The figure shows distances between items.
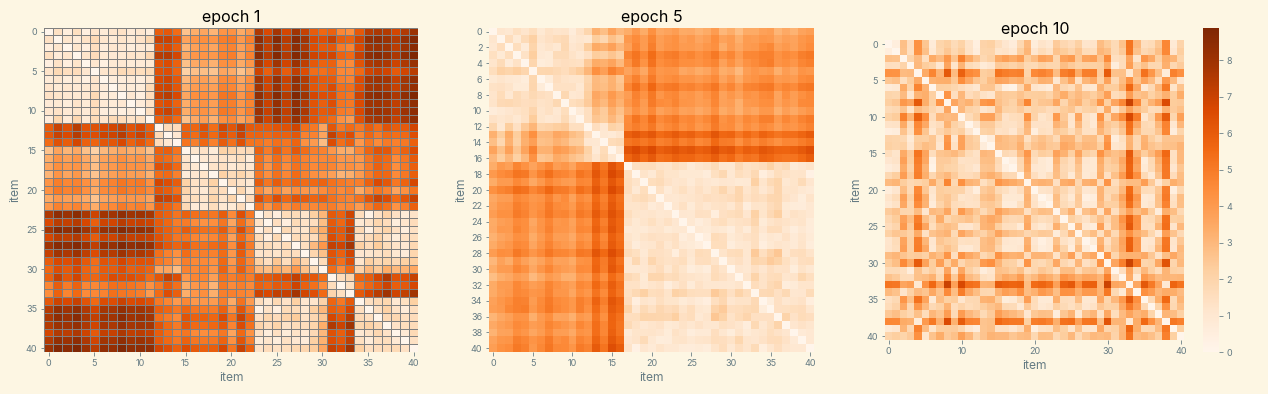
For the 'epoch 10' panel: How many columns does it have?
41
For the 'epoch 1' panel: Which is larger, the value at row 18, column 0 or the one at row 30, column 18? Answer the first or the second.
the second
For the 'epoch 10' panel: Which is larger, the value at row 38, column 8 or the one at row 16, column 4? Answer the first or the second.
the first
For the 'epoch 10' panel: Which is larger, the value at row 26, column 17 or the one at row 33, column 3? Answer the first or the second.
the second
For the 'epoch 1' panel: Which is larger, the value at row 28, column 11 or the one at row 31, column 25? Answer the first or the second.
the first
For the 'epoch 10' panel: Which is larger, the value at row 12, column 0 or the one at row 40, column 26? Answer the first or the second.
the second
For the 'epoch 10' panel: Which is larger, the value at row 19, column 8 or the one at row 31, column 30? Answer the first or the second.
the first
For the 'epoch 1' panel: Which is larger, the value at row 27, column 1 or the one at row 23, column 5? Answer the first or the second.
the first
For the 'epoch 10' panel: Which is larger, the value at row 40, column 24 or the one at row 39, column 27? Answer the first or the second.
the first
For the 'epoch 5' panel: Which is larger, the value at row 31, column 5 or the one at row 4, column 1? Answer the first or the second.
the first
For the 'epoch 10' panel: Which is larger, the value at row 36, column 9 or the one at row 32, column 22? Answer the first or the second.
the second
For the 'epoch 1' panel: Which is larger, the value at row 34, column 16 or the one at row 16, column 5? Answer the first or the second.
the first
